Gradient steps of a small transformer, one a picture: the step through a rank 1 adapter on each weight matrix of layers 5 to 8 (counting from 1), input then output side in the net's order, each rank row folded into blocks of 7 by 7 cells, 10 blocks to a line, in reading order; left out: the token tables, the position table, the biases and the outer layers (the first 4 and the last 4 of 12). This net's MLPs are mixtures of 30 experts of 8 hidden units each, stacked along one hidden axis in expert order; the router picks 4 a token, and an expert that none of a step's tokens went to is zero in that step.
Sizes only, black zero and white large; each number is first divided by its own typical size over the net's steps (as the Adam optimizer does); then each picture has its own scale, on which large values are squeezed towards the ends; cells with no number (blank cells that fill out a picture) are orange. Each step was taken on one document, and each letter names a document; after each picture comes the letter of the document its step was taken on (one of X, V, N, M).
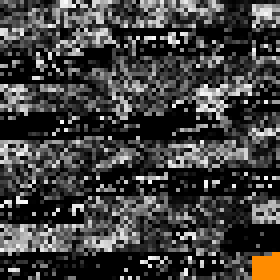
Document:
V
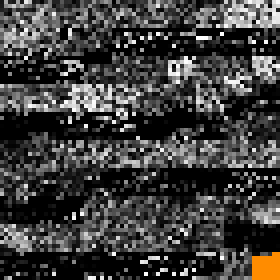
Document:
V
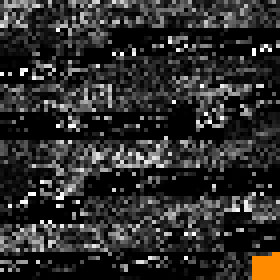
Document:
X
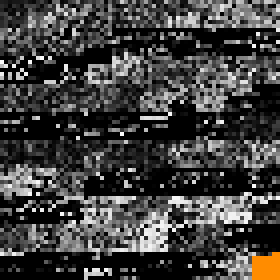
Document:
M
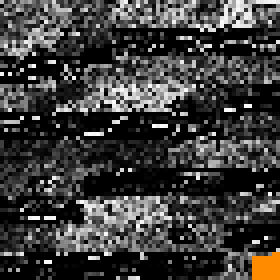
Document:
M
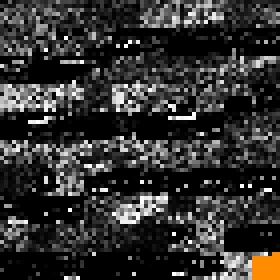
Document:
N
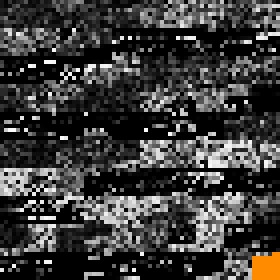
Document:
M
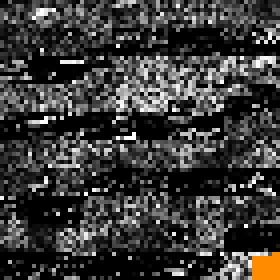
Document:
N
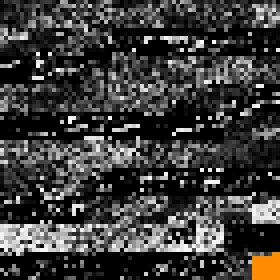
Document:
V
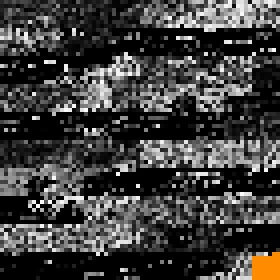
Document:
M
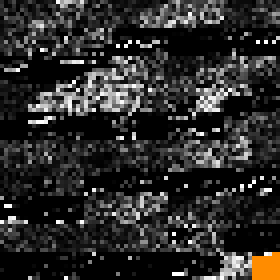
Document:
N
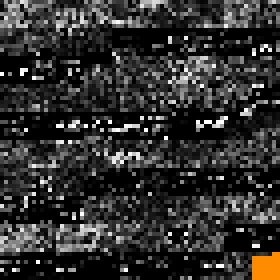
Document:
X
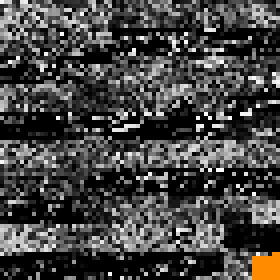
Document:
V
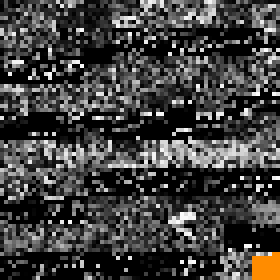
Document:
V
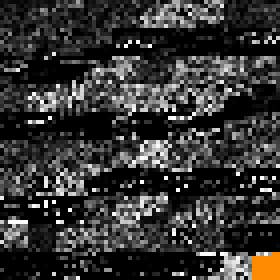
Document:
N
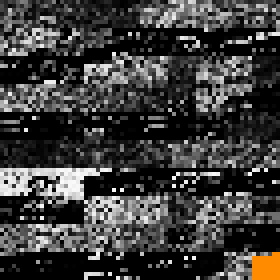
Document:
M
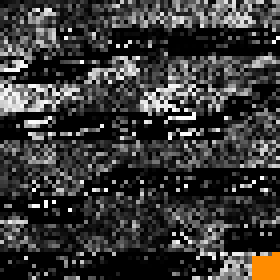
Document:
N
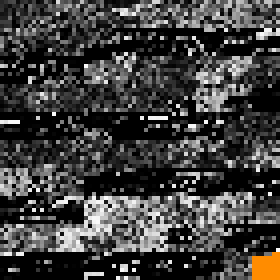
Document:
M
